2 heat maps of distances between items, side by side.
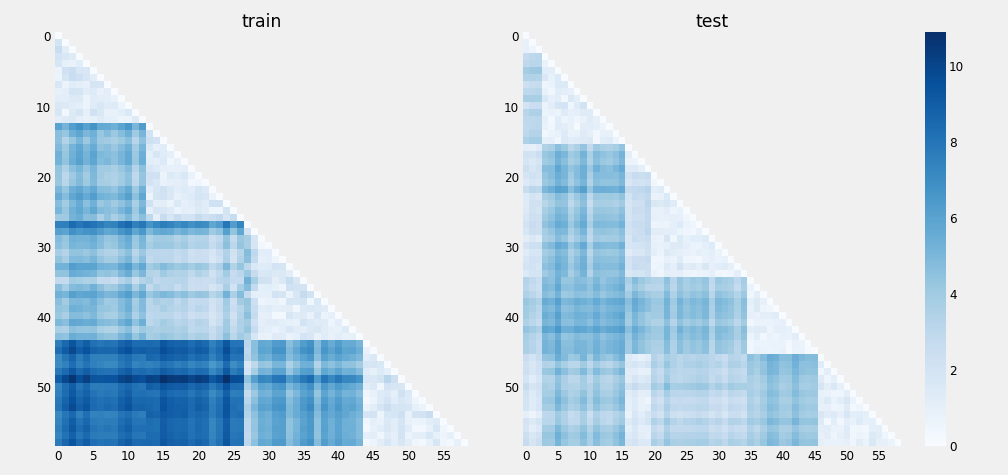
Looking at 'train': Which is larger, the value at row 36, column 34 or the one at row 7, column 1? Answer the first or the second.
the first
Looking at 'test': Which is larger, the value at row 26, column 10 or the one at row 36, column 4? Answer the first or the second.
the second
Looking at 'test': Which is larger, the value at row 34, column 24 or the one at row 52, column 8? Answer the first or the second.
the second
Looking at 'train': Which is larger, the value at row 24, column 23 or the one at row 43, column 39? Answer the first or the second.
the first
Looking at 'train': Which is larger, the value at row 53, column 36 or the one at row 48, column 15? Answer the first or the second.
the second
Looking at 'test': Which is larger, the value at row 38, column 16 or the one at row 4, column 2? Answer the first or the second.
the first
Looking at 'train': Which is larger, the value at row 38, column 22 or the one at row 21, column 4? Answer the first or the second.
the second
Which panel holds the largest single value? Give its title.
train
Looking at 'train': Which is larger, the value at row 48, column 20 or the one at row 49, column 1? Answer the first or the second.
the second
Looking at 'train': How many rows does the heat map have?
59
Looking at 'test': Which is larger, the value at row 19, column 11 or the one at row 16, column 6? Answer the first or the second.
the first
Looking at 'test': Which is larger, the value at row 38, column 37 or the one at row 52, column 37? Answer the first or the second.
the second
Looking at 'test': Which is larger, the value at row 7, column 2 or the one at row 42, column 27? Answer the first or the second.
the second
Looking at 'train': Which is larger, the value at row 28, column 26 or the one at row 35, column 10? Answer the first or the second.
the first
